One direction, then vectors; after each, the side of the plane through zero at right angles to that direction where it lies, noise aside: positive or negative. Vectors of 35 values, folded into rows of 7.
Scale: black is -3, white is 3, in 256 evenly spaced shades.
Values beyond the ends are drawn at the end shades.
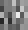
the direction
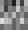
negative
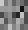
negative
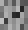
negative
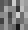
positive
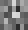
positive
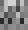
positive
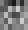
negative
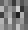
negative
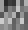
negative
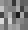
negative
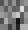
positive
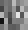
positive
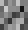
negative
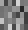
negative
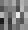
positive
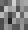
positive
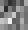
negative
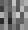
positive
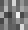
positive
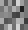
negative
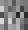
negative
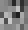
negative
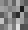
negative
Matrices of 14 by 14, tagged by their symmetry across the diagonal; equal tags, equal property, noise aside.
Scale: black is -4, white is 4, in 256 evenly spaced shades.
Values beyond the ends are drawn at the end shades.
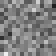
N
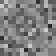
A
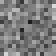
A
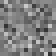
N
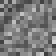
A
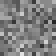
N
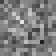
A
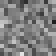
N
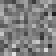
N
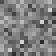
A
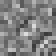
A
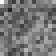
A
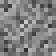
A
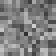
N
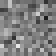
N
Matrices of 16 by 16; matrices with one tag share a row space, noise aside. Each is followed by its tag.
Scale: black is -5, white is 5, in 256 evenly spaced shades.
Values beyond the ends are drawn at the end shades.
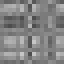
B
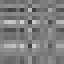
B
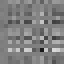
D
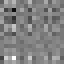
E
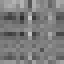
B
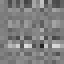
D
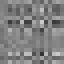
D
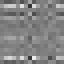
B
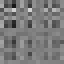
E
